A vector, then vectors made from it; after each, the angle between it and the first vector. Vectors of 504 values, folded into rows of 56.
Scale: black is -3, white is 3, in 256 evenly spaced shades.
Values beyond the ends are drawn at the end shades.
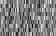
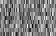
nearly parallel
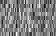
nearly opposite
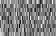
orthogonal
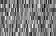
nearly opposite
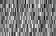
nearly opposite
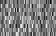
nearly opposite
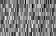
nearly opposite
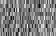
nearly parallel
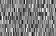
partly aligned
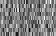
nearly parallel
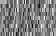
nearly parallel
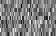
orthogonal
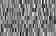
orthogonal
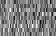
partly opposed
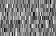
partly opposed
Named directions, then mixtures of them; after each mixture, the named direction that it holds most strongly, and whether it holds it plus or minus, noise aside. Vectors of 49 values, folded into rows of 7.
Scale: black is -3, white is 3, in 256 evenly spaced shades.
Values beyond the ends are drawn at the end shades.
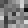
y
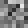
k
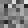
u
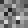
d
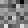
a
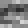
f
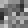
y, minus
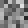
k, plus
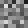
u, minus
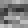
f, plus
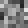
y, minus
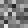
d, minus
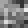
y, minus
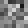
k, minus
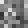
d, minus
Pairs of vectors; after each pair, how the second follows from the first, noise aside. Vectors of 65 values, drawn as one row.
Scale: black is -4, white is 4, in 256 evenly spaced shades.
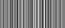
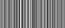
reversed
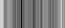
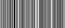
shuffled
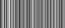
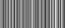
reversed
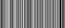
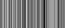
shuffled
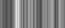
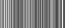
shuffled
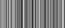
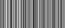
shuffled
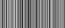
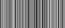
reversed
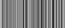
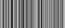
reversed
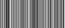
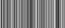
reversed
